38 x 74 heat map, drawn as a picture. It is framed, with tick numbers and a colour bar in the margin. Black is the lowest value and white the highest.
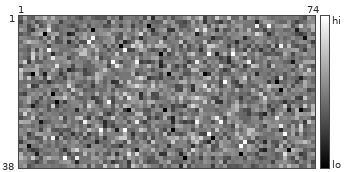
Average level on the scale: 50%. Slope: none. Grain: fine. Symmetry: a half turn.
